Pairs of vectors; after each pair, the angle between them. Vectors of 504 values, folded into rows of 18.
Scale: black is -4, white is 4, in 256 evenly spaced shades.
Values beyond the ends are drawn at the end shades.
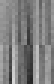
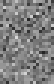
orthogonal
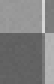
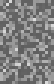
orthogonal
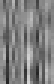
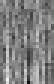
nearly opposite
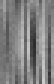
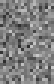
orthogonal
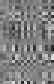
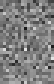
partly aligned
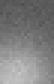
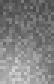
nearly parallel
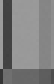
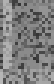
partly opposed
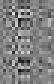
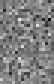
partly opposed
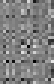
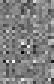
nearly opposite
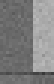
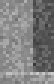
nearly opposite
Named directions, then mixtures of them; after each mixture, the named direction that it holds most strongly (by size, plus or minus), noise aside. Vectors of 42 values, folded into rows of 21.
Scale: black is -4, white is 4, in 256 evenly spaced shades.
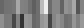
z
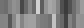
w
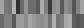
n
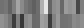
z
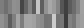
w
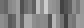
w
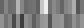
z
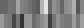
z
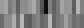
z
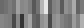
z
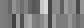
z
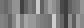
w
